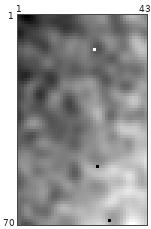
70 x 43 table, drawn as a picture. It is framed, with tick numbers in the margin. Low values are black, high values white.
Lone odd cells: 3, 1 higher and 2 lower than their neighbours. Mirror symmetry: none. Grain: blotchy. Slope: up to the bottom right.
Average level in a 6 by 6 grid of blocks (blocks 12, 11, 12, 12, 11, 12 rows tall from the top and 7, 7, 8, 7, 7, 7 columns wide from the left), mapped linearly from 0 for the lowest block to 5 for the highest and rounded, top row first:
011223 / 112223 / 112323 / 222334 / 222344 / 223445
